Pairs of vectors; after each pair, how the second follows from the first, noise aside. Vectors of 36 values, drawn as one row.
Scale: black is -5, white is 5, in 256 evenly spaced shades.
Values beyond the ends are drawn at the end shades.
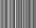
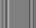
partly zeroed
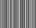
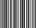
scaled up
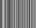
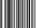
scaled up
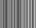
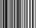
scaled up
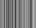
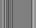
partly zeroed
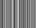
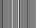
partly zeroed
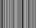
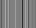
partly zeroed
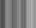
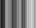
scaled up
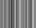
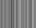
shrunk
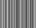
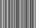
copied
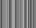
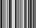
scaled up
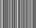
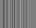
partly zeroed
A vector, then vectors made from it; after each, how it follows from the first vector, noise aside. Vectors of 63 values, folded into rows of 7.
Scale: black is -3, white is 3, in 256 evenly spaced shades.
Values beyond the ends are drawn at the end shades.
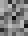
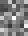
negated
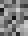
reversed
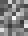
negated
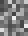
negated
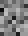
reversed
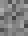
shrunk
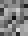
reversed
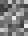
negated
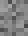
shrunk
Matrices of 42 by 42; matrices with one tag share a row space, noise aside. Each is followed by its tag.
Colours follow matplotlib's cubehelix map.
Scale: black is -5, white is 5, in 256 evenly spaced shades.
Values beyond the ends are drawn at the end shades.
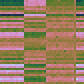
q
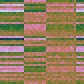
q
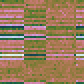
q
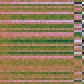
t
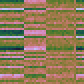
q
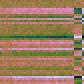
t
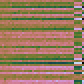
t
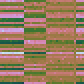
q
